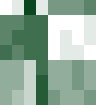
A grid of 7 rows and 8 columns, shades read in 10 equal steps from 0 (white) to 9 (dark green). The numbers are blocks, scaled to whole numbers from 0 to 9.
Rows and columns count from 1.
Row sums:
32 27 29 29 34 35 35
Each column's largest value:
7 7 9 8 5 5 5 6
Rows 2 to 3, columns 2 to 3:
6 7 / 7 7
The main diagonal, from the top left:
0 6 7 7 4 4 4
